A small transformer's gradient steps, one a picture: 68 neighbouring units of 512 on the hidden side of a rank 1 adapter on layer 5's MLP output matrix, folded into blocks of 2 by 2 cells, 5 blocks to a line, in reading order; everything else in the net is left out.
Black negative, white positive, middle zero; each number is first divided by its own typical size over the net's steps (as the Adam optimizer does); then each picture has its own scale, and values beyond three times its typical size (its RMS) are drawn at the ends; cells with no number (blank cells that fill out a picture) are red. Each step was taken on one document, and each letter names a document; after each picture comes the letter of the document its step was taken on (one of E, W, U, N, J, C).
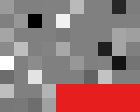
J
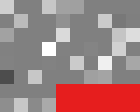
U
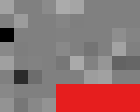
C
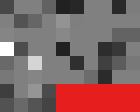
J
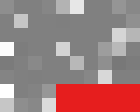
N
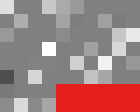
U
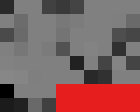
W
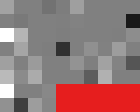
W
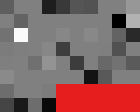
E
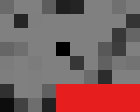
N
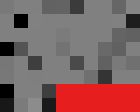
N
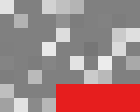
U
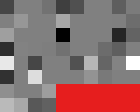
C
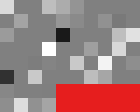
U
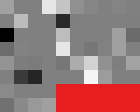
C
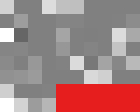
W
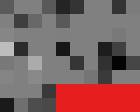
J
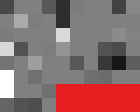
J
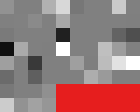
C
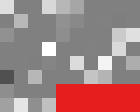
U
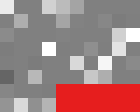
U
